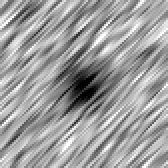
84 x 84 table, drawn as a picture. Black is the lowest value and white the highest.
No single row or column stands out from its neighbours. The grain runs diagonally up to the right. A single dip lies in the centre. The centre is the ninth with the lowest average.
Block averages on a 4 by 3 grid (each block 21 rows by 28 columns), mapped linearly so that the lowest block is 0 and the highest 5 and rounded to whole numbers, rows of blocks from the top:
445 | 414 | 405 | 454
